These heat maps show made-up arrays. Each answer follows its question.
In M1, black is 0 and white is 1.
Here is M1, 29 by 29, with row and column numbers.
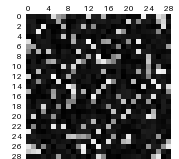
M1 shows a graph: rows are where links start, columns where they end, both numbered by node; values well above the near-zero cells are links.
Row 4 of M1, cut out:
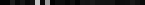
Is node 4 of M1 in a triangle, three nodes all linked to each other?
no
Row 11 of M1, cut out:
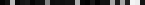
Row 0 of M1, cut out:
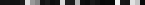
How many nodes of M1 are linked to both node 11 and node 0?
3
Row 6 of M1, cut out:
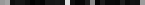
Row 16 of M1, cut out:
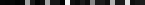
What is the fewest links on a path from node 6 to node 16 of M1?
2
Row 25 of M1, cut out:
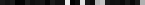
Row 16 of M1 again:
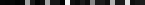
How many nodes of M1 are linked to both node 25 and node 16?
1
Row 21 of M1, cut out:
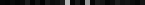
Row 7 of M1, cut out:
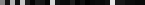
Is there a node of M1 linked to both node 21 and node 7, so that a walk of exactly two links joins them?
no
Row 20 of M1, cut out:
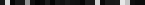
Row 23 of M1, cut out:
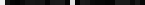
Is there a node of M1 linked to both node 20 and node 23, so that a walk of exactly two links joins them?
no
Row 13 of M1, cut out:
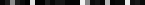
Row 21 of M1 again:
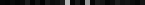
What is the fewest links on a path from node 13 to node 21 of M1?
1
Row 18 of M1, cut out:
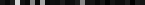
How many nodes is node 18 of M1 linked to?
4
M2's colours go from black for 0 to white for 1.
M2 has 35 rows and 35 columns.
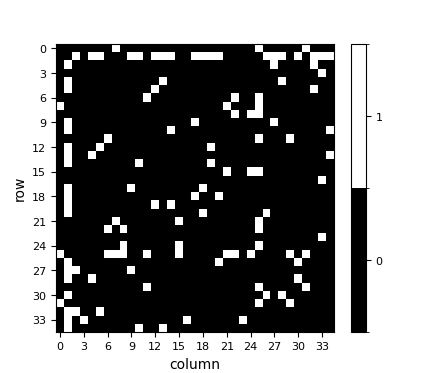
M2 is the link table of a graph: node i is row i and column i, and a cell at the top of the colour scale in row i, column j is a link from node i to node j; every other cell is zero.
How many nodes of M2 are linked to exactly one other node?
3
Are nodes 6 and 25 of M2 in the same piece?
yes
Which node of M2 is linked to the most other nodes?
node 1
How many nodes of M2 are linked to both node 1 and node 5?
2
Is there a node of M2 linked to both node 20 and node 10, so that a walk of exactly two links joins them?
yes
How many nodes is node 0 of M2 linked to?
3
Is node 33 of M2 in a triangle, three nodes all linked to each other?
no
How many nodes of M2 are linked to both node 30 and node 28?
1
